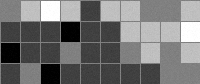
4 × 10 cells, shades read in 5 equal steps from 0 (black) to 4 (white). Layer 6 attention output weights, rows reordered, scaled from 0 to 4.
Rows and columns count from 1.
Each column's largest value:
2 3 4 3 1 3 3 3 3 4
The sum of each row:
26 18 16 12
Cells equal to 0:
3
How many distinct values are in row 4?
3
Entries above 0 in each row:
10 9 9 9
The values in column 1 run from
0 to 2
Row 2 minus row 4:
0 -1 1 -1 0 0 2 2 1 2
